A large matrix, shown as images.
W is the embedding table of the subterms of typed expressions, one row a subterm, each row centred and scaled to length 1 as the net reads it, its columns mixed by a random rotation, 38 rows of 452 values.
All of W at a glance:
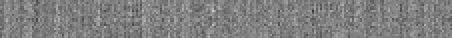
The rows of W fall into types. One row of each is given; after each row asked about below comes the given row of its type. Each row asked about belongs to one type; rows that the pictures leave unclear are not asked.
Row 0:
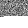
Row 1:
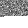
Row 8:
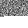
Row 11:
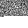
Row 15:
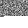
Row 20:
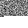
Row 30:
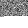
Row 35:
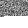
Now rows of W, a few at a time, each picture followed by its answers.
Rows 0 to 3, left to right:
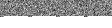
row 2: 1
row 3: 15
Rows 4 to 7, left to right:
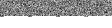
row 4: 30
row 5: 35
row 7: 8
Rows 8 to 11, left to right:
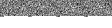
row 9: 35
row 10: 11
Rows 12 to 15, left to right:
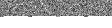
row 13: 1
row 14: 30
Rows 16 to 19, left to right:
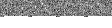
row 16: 8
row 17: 1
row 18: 0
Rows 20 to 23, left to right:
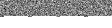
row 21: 0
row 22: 11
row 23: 1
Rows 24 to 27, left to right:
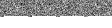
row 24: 11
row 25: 8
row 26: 8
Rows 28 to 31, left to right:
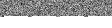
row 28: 20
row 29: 35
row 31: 20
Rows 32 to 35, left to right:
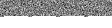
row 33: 35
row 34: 1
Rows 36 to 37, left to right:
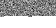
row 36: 35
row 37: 20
